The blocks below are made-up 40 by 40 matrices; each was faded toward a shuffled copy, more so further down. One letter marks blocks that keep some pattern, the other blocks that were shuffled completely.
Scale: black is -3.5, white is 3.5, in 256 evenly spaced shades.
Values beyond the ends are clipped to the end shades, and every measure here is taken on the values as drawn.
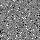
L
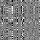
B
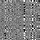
B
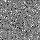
L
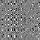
B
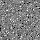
L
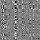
B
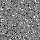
L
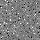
L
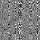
B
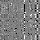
B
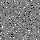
L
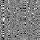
B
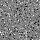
L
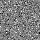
L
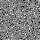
L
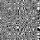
B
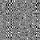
B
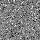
L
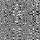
B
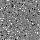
L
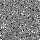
L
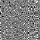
B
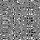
B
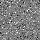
L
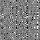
B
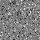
L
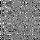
B
